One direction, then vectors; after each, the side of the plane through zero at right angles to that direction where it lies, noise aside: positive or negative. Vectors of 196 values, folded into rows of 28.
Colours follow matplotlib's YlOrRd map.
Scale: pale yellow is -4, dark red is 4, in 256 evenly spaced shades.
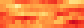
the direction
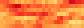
negative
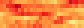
negative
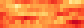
positive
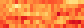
positive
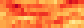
negative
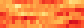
positive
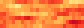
positive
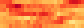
negative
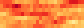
negative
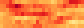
negative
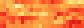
positive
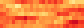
positive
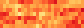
positive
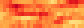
negative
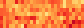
positive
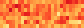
negative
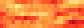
positive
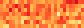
negative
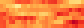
positive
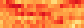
negative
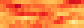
negative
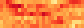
negative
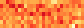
negative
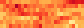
negative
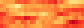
positive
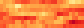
positive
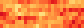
positive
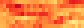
negative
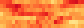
negative
